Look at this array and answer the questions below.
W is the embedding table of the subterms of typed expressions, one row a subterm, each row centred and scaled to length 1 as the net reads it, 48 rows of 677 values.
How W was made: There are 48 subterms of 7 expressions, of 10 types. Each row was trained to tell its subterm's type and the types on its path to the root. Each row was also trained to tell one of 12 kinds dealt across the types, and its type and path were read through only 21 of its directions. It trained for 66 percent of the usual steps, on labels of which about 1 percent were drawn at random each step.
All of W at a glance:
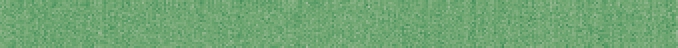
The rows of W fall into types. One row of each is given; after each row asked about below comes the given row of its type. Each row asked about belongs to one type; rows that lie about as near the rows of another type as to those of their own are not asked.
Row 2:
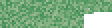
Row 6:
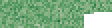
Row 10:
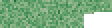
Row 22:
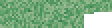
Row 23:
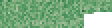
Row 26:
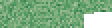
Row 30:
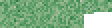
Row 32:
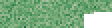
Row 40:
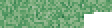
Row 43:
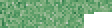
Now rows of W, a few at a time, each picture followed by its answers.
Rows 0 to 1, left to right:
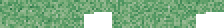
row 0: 6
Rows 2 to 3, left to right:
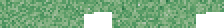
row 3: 2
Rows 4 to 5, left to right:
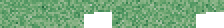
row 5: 40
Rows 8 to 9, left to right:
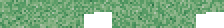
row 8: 2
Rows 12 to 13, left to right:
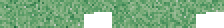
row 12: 32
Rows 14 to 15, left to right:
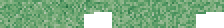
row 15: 30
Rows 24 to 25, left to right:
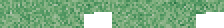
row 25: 32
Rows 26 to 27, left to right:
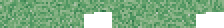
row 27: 23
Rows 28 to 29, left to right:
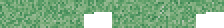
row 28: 10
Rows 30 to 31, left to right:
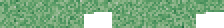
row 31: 2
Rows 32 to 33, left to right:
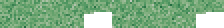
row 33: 10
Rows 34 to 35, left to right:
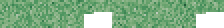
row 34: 30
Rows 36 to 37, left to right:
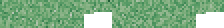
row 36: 6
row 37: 30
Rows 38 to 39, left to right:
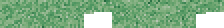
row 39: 22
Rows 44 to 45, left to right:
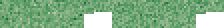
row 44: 26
